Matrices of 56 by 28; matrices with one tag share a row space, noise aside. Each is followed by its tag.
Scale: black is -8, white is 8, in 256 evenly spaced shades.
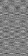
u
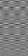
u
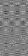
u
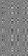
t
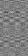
u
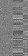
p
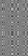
t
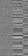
p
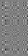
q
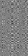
t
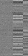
p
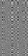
t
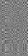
q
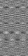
u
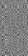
q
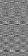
u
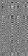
t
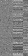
p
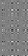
t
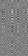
t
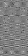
u
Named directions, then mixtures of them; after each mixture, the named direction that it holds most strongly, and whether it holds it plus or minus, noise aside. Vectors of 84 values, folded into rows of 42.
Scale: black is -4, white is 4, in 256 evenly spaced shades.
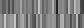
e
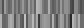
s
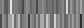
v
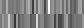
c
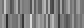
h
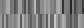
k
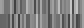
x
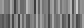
x, plus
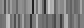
c, plus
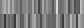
e, minus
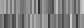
e, minus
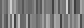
v, plus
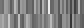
x, minus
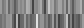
c, plus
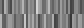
s, plus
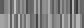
x, minus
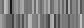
v, minus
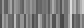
s, minus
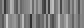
h, minus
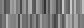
k, minus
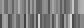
s, minus
